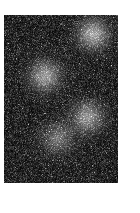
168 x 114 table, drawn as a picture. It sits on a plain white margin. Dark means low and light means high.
Four bumps rise from the field. The values are skewed, with a long tail toward high values. The halves do not mirror each other. The ninth with the highest average is the top right. Overall the values sit about 20% of the way up the scale. There are no regular stripes. No row or column stands out.
